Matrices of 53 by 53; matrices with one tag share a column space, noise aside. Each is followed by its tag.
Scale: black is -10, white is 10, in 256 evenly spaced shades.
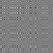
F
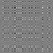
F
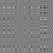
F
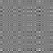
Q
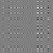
F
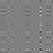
Q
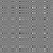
F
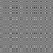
F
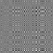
Q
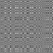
F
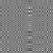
Q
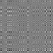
Q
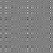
F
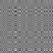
Q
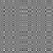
Q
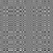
Q
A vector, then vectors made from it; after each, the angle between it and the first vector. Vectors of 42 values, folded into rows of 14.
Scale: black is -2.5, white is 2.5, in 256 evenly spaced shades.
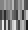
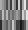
orthogonal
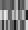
nearly opposite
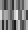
nearly opposite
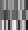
nearly parallel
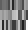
nearly opposite
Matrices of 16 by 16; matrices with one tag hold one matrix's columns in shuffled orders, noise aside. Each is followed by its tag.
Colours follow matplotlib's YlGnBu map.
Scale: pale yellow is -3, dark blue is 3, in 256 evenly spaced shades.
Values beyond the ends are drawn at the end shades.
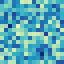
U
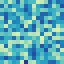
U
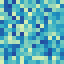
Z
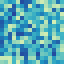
Z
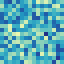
U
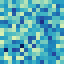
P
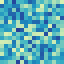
U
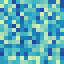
Z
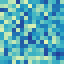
Z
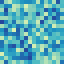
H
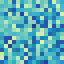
P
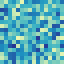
H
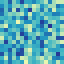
Z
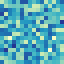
H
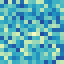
U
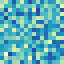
H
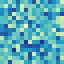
H
